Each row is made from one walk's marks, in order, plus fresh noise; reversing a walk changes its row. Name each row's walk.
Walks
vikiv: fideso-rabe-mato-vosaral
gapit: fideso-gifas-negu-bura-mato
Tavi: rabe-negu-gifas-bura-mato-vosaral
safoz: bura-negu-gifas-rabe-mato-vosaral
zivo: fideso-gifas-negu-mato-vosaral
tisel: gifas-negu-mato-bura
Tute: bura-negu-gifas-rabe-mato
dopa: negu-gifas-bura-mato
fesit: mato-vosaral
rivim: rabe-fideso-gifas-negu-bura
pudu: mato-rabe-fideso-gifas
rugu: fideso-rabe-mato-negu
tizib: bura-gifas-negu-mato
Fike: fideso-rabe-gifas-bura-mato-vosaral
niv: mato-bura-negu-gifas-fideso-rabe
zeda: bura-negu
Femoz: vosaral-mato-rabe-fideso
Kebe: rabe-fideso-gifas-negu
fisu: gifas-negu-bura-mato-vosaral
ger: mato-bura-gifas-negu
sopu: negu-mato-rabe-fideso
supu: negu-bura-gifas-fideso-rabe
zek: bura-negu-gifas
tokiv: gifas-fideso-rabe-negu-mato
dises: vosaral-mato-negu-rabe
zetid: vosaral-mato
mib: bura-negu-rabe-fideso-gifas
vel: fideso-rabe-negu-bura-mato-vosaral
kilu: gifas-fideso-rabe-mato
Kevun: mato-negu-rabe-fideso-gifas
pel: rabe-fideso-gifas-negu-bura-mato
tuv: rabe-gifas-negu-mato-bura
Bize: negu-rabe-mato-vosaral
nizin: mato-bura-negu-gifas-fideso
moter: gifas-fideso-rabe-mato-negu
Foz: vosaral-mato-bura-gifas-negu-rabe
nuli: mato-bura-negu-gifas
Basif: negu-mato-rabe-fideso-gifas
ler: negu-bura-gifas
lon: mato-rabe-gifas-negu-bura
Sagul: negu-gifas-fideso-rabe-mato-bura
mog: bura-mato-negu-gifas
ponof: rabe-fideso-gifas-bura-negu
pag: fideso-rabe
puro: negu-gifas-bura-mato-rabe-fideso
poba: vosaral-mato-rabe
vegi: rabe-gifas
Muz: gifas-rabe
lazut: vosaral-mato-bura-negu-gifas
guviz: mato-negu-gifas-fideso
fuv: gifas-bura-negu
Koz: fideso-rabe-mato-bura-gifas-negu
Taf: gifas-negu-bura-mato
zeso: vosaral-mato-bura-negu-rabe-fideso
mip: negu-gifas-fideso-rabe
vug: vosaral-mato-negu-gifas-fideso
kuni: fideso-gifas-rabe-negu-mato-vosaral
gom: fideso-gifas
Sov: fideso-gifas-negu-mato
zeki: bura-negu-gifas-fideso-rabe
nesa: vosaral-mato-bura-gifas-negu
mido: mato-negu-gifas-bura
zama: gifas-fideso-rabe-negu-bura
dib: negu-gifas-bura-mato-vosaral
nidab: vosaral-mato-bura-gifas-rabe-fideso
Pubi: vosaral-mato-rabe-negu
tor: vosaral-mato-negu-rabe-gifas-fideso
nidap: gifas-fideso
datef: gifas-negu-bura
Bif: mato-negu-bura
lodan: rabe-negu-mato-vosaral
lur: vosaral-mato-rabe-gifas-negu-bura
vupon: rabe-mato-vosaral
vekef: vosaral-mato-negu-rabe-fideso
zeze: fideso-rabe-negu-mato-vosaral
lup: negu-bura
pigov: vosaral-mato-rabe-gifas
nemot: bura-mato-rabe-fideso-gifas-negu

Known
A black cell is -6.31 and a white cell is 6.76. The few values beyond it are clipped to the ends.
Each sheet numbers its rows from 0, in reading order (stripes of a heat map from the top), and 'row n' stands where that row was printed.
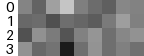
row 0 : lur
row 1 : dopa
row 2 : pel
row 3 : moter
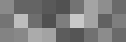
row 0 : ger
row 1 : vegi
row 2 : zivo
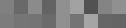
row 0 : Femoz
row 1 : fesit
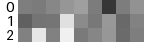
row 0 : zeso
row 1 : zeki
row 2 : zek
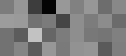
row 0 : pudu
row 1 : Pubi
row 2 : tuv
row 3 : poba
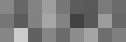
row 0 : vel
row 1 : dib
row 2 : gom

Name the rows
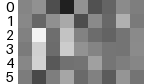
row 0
Basif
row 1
nemot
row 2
lazut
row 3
mib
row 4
pigov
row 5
Fike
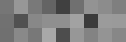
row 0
Sov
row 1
nidab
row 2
Tute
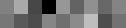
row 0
Kevun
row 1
pag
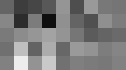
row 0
mip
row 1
sopu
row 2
fisu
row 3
zetid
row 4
mog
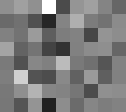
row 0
zeda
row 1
kilu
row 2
tor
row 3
rugu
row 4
zama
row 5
nuli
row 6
vug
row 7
guviz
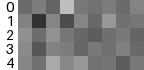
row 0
Foz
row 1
lon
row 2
zeze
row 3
vikiv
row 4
tisel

